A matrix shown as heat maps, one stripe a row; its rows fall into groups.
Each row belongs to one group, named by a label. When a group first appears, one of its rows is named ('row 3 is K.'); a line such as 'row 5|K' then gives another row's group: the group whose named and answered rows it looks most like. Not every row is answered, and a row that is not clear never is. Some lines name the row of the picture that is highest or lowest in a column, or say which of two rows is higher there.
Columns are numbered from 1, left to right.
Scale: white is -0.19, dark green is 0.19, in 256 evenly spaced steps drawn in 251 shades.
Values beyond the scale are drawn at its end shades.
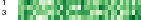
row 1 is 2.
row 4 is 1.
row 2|1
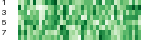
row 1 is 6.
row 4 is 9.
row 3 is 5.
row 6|6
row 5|2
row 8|1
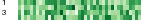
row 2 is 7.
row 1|6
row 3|6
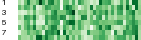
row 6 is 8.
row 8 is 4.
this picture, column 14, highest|7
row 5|7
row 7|9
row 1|8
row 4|6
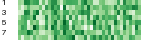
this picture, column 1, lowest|3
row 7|2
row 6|5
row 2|9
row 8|7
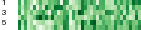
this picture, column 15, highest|2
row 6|1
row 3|8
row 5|1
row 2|6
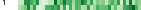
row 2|9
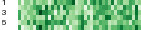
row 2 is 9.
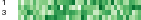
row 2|1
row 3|2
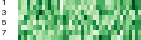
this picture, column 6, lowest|5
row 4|2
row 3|8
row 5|5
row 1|4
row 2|4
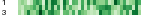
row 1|5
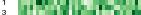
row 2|8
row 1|4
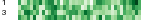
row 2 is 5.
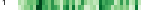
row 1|8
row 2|8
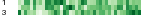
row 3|1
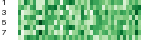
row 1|7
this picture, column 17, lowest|2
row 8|2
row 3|4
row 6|7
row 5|4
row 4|6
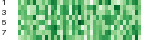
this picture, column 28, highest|1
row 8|9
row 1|8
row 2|5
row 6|5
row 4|9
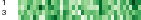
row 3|1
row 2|8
